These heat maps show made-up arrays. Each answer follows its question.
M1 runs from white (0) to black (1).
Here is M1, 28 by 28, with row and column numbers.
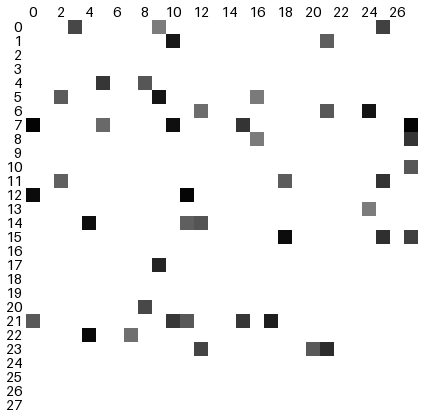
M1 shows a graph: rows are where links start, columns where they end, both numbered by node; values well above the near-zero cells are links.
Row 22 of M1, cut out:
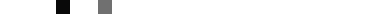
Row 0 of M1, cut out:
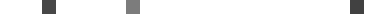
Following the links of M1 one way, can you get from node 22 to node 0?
yes
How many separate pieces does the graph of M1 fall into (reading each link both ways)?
3
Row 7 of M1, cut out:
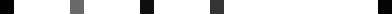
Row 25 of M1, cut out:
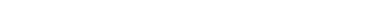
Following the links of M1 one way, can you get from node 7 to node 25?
yes
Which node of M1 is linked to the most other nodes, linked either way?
node 21
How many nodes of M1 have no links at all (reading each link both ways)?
2
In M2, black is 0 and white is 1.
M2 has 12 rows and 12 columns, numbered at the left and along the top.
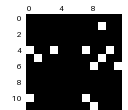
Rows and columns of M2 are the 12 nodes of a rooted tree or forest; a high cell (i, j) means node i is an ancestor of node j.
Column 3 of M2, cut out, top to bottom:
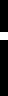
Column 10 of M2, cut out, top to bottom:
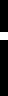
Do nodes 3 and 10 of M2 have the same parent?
yes
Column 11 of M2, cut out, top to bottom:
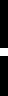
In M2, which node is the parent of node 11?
6
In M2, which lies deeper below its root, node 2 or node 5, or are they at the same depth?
the same depth
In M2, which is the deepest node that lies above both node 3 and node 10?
4
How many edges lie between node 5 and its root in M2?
0
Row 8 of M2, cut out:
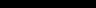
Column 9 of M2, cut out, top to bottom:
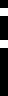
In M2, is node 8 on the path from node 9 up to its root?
no
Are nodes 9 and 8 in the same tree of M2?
no
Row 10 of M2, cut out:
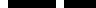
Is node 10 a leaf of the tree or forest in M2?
no
